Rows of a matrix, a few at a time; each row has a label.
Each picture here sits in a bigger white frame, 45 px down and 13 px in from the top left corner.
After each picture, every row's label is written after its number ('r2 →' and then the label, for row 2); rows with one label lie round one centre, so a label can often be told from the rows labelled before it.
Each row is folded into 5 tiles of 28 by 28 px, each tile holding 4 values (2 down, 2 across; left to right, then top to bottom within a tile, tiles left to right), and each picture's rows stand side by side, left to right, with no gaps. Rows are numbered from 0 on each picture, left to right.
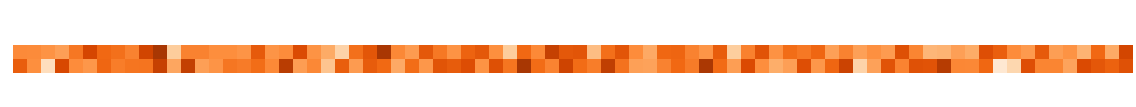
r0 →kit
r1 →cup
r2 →kit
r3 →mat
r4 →cup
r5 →cup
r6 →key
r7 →key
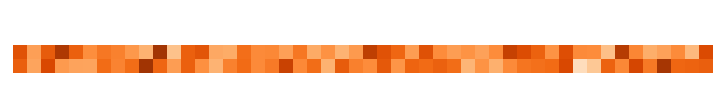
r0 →cup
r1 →cup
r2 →kit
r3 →kit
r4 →key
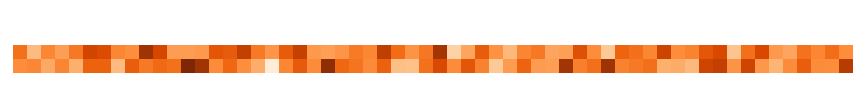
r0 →kit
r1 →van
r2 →van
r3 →cup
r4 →van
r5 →cup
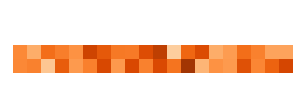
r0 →kit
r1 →cup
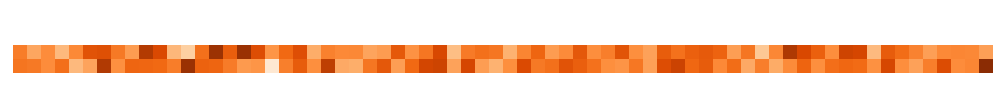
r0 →kit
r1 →van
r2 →cup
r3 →cup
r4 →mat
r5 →kit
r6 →cup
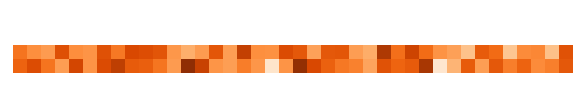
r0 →mat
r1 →van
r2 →mat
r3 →key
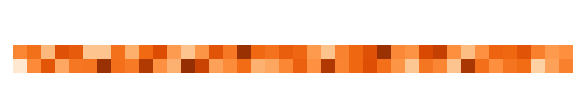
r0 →key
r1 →van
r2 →van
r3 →van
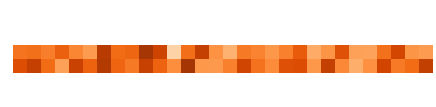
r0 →mat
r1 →cup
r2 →cup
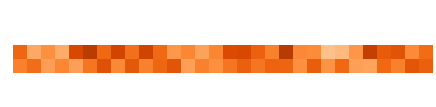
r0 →kit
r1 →kit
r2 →kit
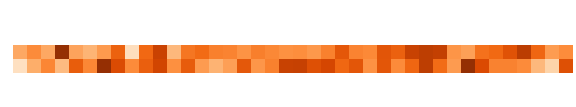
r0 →key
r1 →cup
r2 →mat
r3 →van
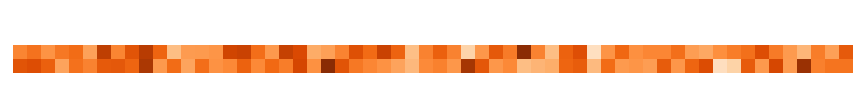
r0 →mat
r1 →kit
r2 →van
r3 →van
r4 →cup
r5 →key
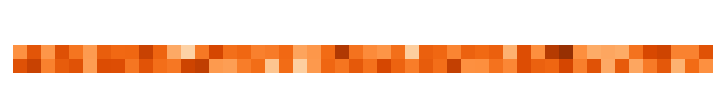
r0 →mat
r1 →van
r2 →key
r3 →mat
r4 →kit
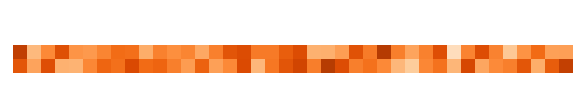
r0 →cup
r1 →kit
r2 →van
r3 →cup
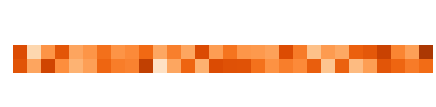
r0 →cup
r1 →key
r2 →kit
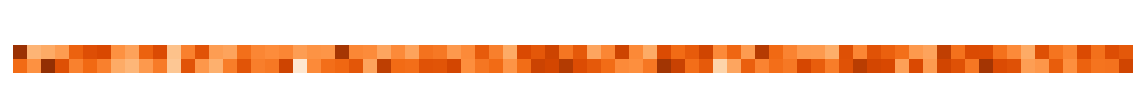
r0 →van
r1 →cup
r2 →key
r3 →mat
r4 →mat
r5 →key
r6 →mat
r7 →mat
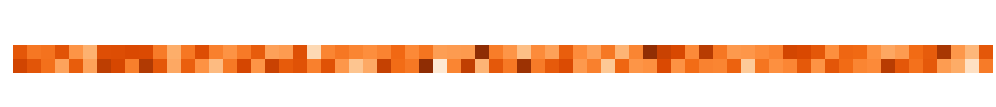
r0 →mat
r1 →cup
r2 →cup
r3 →key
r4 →kit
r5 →kit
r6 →van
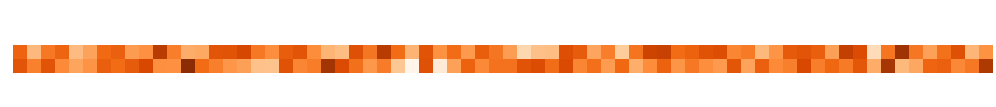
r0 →cup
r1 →van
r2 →van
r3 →key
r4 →kit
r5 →kit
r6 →cup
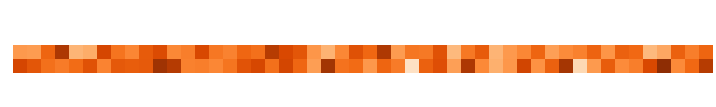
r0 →mat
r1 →mat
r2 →van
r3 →cup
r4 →key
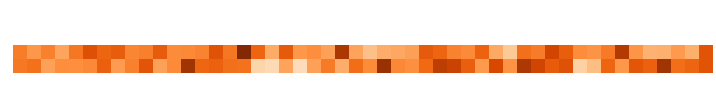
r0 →kit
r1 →van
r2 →key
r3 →mat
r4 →key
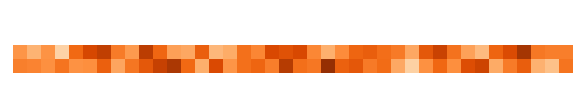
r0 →kit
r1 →mat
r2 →van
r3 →van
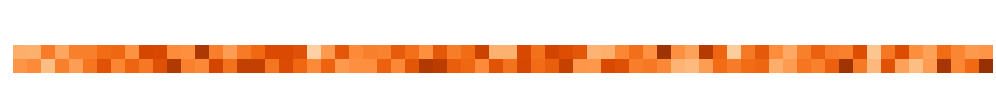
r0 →kit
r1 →mat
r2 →cup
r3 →mat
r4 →van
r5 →cup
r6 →cup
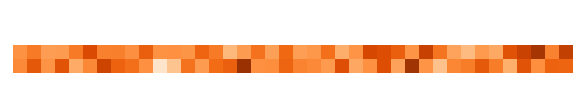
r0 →kit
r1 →key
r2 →kit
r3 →kit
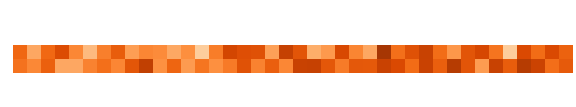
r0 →cup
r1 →kit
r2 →mat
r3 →mat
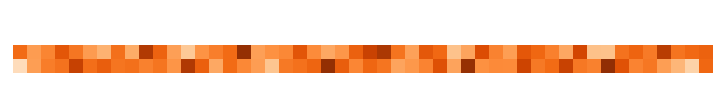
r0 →key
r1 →van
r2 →van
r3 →cup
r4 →van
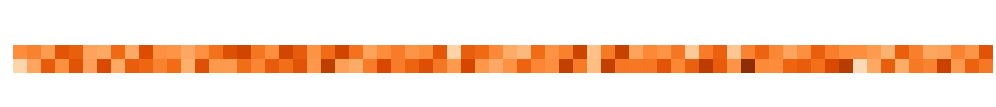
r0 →key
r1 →kit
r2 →cup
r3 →cup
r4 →cup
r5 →cup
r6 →key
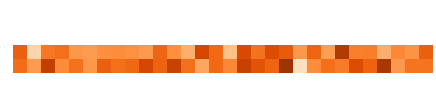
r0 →cup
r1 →mat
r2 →key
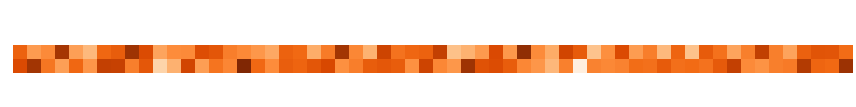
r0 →mat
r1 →key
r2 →mat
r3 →van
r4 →key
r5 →mat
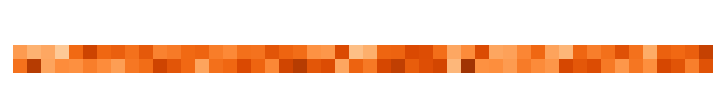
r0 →kit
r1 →mat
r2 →mat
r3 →cup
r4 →mat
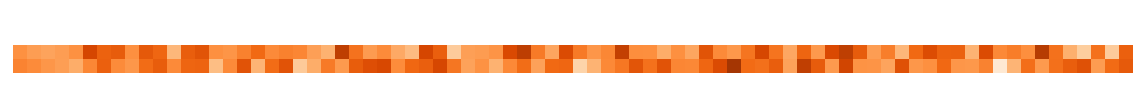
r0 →kit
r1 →cup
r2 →key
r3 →kit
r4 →key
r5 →mat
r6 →kit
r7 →key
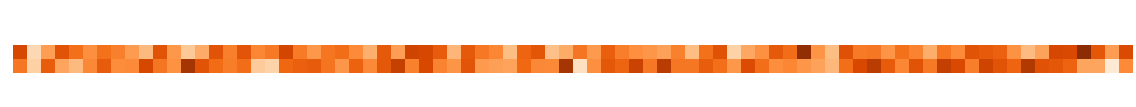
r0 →cup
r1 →van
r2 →mat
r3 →cup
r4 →key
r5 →van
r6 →mat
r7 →van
